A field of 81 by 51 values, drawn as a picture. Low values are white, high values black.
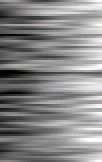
Histogram: bell-shaped. Grain: streaks across. Slope: up to the left.
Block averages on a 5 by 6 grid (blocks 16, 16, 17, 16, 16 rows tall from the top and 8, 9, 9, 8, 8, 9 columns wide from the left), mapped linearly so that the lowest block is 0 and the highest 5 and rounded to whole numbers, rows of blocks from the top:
432210 | 443220 | 543210 | 543210 | 443210
